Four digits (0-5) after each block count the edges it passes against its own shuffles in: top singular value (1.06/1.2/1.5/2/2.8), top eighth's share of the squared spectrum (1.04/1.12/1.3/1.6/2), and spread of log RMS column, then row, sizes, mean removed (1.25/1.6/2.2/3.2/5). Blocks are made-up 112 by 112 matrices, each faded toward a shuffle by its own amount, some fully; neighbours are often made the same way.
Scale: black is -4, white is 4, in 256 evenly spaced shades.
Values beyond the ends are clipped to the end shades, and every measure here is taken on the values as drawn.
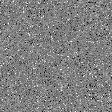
3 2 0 1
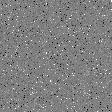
0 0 0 0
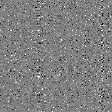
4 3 2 2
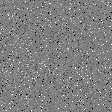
0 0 0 0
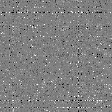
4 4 2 2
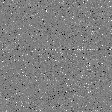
3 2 0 1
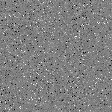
2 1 0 0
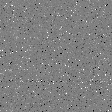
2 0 0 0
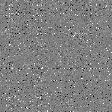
3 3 2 2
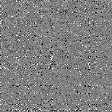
4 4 3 3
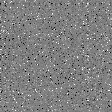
3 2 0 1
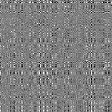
5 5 4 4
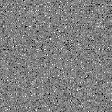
4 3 1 2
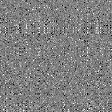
4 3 2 2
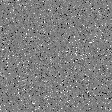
0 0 0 0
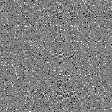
4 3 2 2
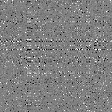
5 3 2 2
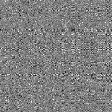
4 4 2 3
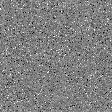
2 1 0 0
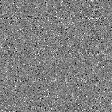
4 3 1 2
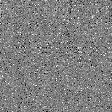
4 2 0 1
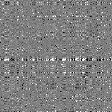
5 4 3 3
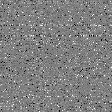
4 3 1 2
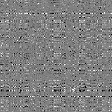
5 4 3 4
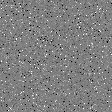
0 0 0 0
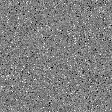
2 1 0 0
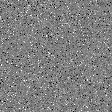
1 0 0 0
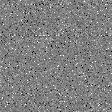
3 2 0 1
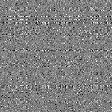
4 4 2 3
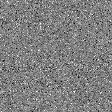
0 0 0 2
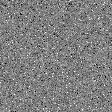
0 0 0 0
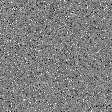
0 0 0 0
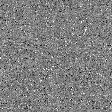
0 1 0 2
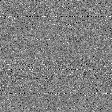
2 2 0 3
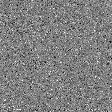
0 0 0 2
